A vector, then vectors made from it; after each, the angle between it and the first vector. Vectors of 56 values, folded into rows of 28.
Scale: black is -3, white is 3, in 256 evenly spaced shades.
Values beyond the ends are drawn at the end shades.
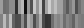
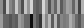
partly opposed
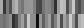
orthogonal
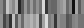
partly opposed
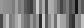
orthogonal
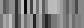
nearly parallel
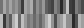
partly opposed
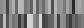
partly aligned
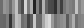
nearly opposite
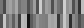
orthogonal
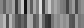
nearly parallel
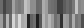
partly opposed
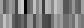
nearly parallel
